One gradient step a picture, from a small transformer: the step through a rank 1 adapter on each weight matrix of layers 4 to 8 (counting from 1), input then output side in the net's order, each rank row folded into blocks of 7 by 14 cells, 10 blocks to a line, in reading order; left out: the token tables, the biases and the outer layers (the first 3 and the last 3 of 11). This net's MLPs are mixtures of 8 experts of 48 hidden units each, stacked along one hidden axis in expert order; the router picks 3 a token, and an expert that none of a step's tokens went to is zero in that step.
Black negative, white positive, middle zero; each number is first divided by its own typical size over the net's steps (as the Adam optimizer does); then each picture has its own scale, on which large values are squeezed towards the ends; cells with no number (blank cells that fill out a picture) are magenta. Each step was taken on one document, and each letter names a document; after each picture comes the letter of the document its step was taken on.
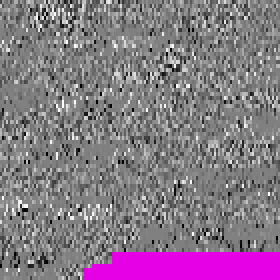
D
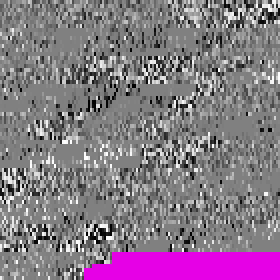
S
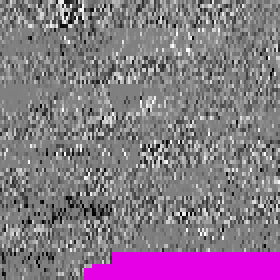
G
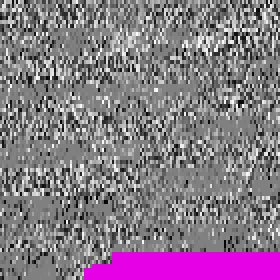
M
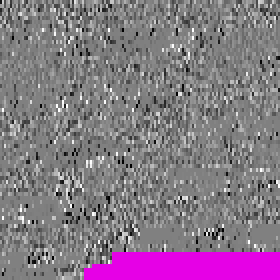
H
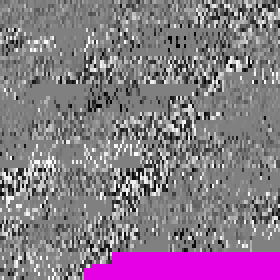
S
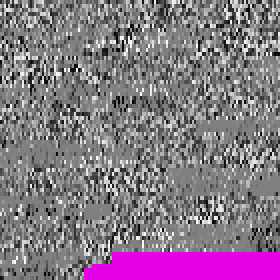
M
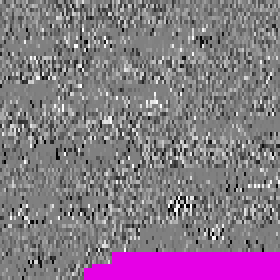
H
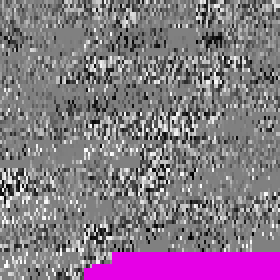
S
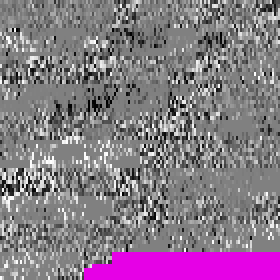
S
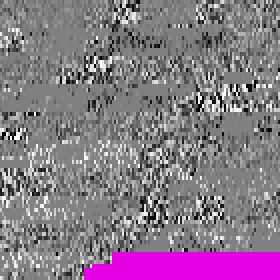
S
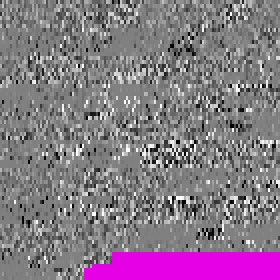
G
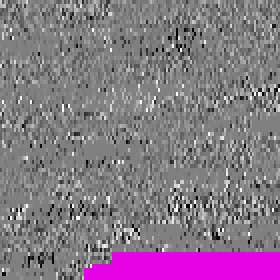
H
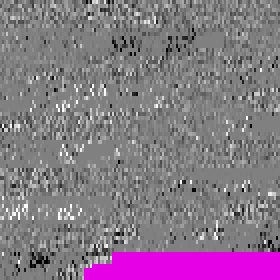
D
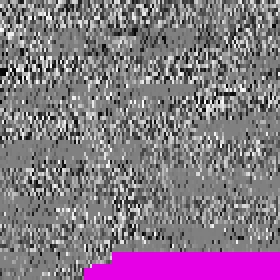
M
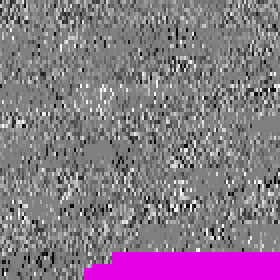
H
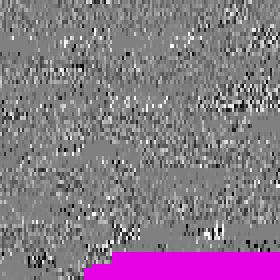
H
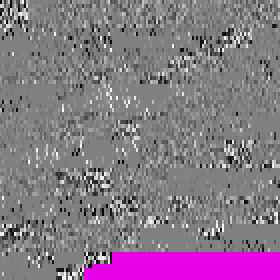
H
